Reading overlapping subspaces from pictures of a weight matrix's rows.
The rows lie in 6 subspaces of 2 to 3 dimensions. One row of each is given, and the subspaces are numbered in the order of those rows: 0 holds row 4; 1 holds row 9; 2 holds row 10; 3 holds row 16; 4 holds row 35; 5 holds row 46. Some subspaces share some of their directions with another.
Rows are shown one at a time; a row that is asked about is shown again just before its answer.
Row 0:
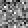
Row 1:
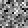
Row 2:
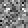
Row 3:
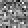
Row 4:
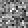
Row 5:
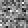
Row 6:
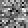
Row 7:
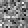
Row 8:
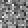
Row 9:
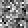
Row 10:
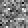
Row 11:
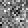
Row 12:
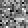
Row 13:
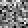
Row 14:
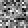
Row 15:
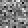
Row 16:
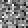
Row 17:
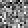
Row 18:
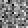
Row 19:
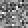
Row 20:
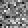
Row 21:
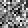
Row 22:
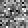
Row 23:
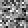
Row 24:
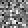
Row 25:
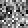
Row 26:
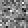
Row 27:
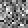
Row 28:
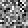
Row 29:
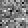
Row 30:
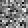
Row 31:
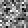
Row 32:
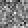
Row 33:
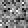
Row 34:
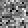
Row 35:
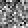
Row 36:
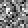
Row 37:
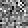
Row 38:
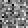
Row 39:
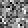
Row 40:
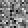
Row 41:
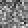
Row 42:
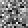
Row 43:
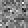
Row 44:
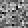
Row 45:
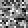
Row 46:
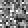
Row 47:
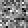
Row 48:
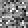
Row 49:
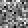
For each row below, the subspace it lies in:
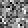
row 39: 1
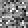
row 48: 0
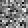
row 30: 4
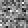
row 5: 0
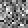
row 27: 2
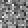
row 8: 3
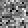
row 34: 0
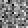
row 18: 3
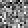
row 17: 1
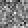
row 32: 4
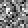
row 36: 2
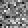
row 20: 5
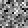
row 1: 3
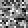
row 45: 5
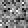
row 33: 4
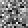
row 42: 5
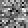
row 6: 5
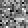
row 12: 5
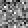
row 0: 4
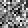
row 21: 4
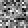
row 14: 1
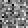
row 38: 3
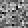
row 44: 0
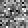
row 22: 1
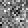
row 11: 4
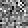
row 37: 2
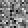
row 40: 5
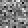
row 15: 1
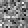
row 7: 5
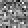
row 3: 1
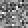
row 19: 0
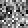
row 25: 2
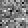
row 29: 2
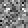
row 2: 2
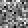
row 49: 4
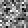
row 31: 2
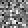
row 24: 5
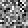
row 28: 2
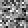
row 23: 1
